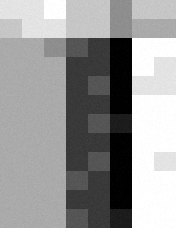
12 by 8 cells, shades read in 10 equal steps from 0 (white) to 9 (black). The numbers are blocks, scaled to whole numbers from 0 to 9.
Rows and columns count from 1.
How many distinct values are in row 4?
5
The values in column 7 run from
0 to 3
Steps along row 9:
same same up down up down up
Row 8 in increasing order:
0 0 3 3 3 7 7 9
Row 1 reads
1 1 0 2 2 4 2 2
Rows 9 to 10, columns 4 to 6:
7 6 9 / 6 7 9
